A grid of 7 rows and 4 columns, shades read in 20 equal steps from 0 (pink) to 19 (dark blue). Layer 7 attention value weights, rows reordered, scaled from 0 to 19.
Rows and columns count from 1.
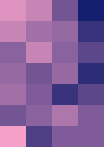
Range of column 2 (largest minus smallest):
10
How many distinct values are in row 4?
3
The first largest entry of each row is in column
4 4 4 4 3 1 2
